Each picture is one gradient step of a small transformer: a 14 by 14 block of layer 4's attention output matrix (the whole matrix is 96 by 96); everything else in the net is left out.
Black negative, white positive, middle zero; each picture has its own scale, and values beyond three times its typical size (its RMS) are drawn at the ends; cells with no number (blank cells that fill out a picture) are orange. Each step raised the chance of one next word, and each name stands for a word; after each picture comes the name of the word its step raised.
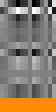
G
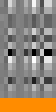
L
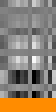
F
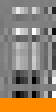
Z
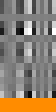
Z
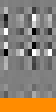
L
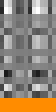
F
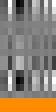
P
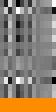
G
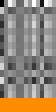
G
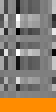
L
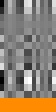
P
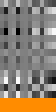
Z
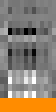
Z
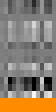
P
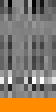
F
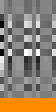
L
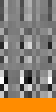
F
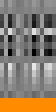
L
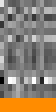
F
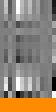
P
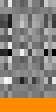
L
